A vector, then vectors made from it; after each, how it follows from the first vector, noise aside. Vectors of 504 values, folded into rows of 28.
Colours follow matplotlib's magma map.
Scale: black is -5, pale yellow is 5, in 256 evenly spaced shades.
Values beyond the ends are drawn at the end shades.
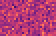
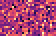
scaled up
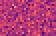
negated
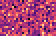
scaled up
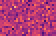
negated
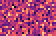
scaled up
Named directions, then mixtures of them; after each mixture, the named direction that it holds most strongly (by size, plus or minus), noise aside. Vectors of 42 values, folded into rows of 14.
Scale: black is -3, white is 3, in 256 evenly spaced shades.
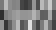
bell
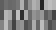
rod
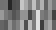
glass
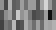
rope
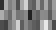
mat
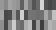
rod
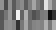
rope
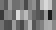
rope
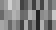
glass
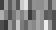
mat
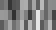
glass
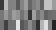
mat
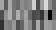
rope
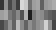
mat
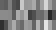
rope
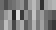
rod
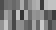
rod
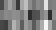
mat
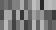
rod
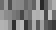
rope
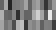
rope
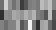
bell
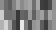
bell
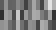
rod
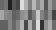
glass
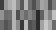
mat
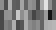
rope
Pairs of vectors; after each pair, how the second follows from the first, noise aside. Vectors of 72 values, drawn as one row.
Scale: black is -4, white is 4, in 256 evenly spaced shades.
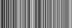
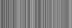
shrunk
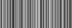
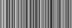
wrapped around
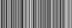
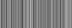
shrunk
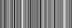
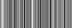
wrapped around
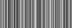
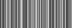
wrapped around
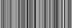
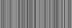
shrunk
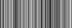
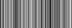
copied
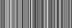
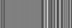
partly zeroed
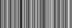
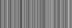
shrunk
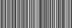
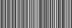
copied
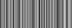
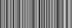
copied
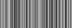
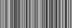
copied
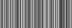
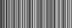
wrapped around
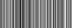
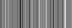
partly zeroed
